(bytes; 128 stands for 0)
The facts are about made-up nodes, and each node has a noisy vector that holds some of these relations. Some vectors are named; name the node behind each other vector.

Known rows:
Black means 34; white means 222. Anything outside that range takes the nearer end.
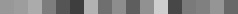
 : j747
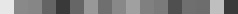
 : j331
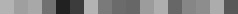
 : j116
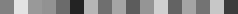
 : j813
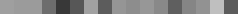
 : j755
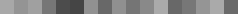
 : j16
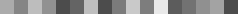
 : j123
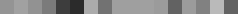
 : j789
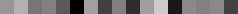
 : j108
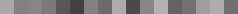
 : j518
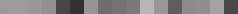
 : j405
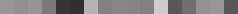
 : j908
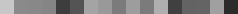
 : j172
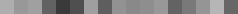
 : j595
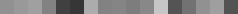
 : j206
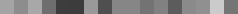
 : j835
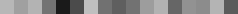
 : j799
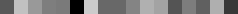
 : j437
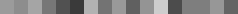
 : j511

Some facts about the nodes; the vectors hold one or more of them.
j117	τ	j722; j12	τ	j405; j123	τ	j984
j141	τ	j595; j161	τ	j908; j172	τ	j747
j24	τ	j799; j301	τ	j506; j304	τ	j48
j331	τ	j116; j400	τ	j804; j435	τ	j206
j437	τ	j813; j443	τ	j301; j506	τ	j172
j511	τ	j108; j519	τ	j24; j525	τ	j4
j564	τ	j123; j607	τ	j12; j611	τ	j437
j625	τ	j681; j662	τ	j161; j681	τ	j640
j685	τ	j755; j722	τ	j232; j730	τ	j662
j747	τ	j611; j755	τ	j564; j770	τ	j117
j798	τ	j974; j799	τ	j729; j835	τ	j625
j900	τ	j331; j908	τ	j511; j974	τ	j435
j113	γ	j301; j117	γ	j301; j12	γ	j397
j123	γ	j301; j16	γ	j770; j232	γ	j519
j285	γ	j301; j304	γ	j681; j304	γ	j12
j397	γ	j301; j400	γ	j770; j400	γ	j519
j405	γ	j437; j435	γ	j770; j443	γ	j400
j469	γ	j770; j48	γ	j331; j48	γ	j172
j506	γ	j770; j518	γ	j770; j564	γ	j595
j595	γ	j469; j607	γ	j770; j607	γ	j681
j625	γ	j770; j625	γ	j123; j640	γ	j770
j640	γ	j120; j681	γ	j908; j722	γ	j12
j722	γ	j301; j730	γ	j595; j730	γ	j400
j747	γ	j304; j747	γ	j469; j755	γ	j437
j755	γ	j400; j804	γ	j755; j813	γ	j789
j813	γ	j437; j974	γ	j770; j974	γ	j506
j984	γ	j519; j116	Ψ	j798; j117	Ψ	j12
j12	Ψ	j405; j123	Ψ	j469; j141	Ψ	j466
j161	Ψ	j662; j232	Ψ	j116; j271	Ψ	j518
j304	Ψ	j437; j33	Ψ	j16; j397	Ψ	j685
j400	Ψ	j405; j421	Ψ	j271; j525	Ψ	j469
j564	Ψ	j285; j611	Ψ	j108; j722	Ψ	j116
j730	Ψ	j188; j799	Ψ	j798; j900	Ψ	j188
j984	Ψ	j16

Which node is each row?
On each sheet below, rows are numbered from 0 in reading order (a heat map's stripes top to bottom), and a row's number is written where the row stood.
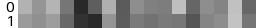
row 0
j33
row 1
j798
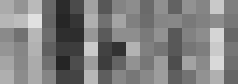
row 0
j141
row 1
j397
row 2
j519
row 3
j304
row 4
j400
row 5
j113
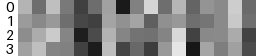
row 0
j525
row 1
j188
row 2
j232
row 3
j611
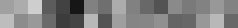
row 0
j685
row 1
j301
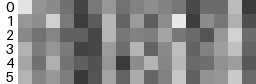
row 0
j48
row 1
j984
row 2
j662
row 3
j271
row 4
j469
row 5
j421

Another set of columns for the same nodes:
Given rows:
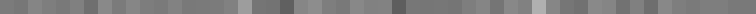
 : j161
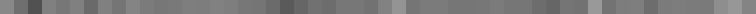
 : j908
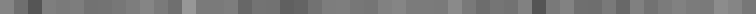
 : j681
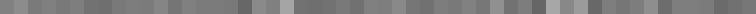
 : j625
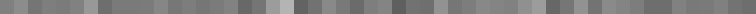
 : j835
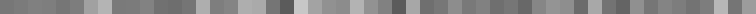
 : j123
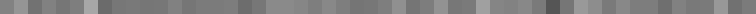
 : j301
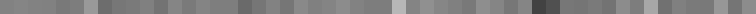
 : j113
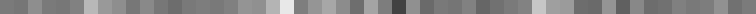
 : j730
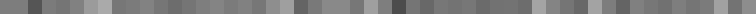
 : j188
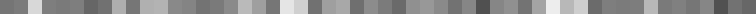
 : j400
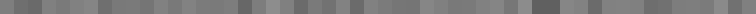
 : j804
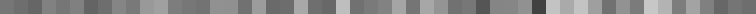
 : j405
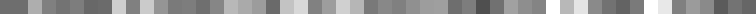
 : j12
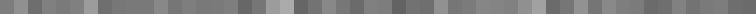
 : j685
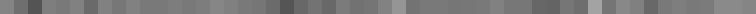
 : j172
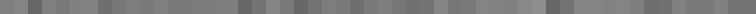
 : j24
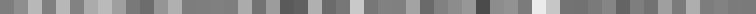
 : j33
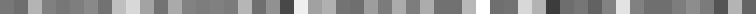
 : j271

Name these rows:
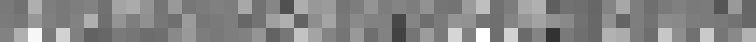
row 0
j421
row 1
j304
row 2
j116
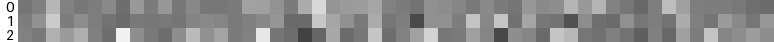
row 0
j117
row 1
j722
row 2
j984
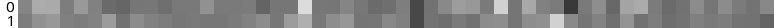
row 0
j798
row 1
j141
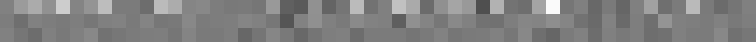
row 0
j16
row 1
j564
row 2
j48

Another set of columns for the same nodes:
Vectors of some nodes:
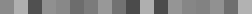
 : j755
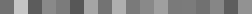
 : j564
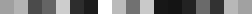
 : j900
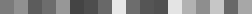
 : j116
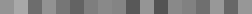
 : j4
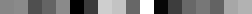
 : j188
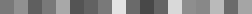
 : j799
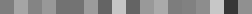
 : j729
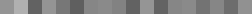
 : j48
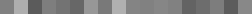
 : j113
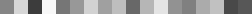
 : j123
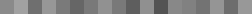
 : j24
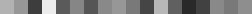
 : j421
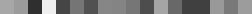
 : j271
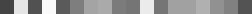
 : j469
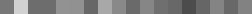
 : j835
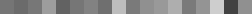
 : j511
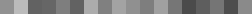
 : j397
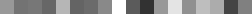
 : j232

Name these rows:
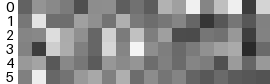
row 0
j437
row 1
j141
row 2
j33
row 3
j984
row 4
j301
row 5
j304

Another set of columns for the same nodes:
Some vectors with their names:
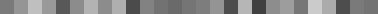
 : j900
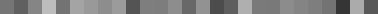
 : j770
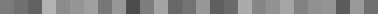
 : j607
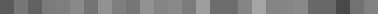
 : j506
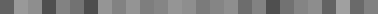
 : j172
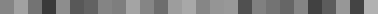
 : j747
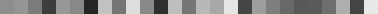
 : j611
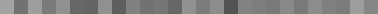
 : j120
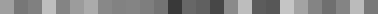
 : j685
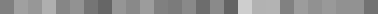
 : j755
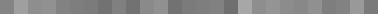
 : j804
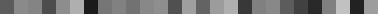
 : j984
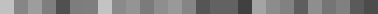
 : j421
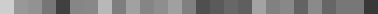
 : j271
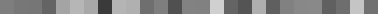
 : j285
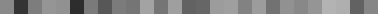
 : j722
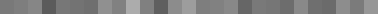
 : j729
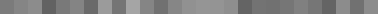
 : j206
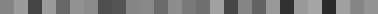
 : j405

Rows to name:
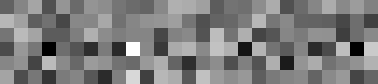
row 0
j161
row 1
j518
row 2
j188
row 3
j813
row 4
j12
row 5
j123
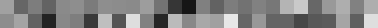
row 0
j397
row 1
j108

